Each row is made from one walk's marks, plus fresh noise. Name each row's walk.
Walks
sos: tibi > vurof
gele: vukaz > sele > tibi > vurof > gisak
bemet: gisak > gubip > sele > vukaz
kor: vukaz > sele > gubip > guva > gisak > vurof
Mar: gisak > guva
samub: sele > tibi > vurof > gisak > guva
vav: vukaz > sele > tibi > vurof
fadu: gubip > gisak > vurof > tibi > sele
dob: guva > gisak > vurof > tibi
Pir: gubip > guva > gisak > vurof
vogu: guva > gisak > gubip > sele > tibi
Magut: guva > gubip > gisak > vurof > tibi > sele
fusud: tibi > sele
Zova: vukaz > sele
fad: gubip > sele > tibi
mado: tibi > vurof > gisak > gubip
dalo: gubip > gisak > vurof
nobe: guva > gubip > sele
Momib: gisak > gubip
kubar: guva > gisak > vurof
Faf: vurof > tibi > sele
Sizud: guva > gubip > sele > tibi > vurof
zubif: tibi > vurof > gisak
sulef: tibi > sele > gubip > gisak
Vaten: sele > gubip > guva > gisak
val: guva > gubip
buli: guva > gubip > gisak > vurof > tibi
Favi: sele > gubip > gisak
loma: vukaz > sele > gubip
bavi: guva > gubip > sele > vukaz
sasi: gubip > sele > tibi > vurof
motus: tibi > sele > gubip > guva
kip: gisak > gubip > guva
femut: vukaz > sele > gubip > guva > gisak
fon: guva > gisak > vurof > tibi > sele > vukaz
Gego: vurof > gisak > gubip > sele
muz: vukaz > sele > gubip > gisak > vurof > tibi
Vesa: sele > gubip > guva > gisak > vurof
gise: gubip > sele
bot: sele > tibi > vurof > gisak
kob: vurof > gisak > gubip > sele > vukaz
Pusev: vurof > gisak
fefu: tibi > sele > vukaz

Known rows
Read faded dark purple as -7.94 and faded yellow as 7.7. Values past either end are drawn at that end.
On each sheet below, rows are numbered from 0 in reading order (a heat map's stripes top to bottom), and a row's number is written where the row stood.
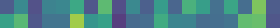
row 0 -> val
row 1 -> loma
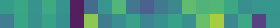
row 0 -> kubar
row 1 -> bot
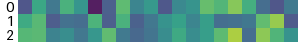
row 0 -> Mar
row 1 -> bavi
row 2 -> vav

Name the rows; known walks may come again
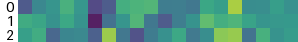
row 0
buli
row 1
kubar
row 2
Faf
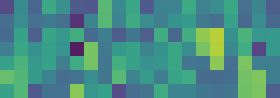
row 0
kip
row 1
Vaten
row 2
sos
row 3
bot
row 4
muz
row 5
kor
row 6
loma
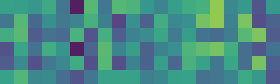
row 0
samub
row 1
fefu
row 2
bavi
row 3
Mar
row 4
val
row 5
femut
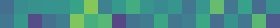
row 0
fadu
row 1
gise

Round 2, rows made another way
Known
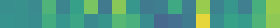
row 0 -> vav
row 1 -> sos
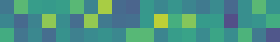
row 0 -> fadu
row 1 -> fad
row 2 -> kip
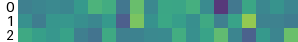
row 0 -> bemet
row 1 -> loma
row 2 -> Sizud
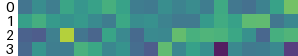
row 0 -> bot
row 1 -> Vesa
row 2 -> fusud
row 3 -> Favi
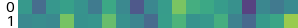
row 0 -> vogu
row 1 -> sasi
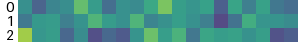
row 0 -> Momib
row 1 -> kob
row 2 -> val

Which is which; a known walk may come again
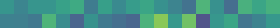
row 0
mado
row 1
gise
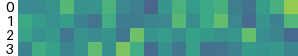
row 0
sasi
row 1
Sizud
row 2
femut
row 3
muz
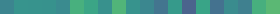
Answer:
gele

